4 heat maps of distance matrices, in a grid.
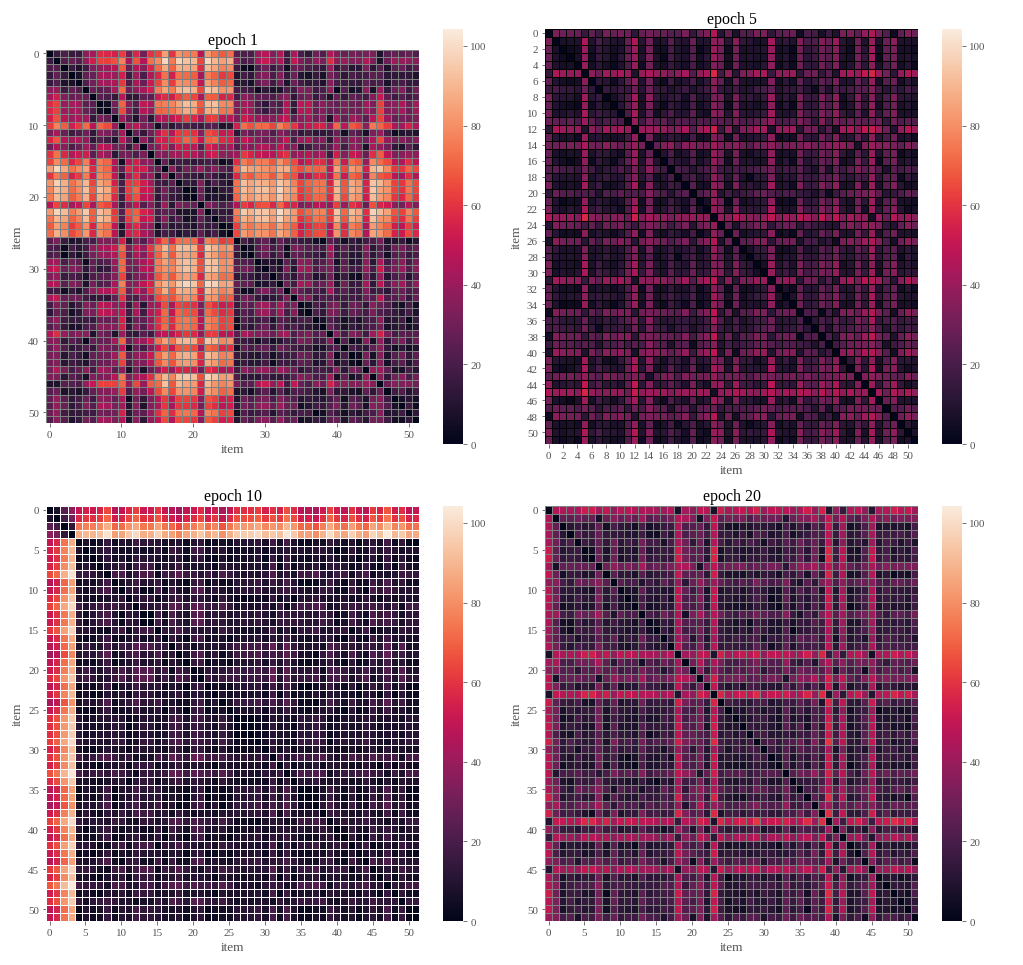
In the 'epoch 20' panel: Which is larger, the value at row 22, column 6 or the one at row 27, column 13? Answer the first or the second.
the second
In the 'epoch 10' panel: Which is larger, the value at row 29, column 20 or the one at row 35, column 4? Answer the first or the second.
the first
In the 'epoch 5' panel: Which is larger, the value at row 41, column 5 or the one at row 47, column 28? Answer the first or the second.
the first
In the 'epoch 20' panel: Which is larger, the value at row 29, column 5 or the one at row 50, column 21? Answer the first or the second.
the second
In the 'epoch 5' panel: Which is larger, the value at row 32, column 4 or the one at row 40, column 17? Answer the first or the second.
the second
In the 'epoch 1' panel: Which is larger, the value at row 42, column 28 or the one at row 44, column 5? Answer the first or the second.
the second
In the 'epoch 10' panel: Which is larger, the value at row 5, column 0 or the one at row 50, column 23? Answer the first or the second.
the first
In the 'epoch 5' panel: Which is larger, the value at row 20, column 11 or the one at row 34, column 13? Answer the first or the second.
the first
